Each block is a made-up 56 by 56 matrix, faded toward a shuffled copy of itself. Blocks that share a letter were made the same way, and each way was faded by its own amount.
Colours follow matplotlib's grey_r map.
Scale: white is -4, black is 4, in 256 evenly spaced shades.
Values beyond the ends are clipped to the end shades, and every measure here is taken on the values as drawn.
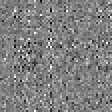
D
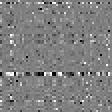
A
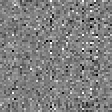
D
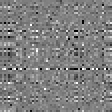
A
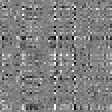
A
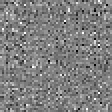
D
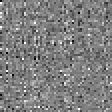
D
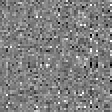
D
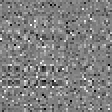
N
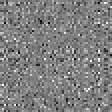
N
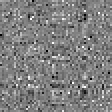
N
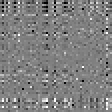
A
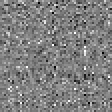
D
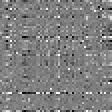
A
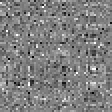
N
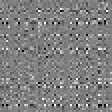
A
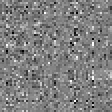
D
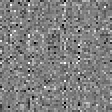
D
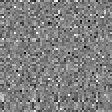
N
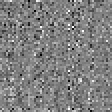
D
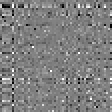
A
